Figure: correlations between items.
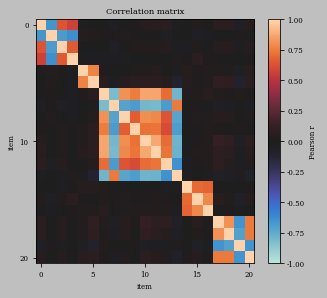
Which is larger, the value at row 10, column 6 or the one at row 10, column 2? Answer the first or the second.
the first
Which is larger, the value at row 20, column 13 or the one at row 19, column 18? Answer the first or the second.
the first
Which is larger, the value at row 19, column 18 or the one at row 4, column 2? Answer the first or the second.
the second
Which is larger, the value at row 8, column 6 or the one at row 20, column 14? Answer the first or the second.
the first
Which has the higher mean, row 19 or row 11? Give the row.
11
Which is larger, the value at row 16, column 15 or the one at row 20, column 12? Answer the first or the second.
the first
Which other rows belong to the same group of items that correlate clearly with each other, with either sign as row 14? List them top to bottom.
15, 16
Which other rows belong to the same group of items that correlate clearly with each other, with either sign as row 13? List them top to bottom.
6, 7, 8, 9, 10, 11, 12
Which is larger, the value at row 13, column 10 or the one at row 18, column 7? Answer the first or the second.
the second
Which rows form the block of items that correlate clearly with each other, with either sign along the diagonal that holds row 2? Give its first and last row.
0 to 3
